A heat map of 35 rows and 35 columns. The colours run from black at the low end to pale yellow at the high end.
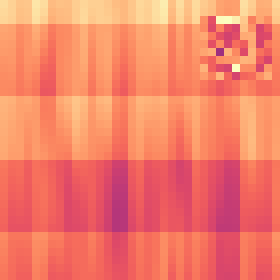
Horizontal stripes repeat 2 times down the table. Overall the values sit about 70% of the way up the scale. In the top right lies a patch that is rougher than the rest. The field climbs toward the top. The top right is the roughest part.
